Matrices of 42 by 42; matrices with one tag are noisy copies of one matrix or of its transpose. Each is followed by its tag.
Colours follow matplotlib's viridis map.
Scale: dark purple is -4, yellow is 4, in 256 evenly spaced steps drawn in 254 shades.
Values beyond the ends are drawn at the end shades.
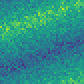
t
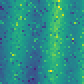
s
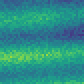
s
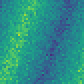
t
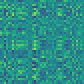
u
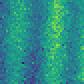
s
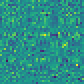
u
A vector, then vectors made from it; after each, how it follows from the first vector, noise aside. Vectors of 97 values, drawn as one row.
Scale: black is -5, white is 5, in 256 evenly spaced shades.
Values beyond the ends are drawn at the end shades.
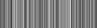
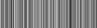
sign-scrambled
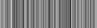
negated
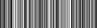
scaled up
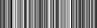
scaled up
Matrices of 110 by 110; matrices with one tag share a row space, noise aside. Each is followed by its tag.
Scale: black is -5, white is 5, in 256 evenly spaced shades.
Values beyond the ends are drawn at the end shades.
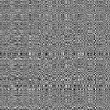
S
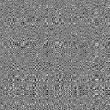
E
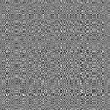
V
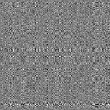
E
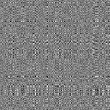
E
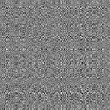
V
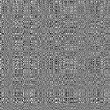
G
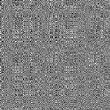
G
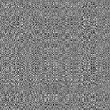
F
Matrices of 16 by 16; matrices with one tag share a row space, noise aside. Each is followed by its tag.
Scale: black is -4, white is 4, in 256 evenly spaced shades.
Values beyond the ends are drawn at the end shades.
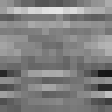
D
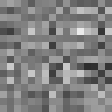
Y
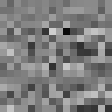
Y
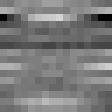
D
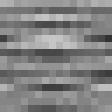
D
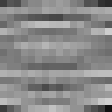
D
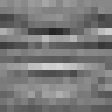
D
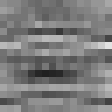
D
